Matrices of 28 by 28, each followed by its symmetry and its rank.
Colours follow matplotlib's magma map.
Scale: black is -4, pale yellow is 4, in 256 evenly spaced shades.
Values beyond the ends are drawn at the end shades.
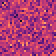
symmetric, full rank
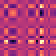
symmetric, rank one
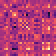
symmetric, rank three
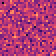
symmetric, full rank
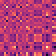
symmetric, rank three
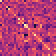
symmetric, rank five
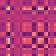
symmetric, rank one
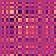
symmetric, rank one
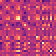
symmetric, rank three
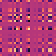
symmetric, rank one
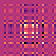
symmetric, rank one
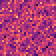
symmetric, full rank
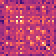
symmetric, rank five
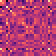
symmetric, rank three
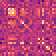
symmetric, rank five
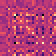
symmetric, rank three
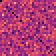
symmetric, full rank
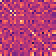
symmetric, rank five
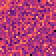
symmetric, full rank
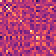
symmetric, rank five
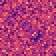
symmetric, full rank
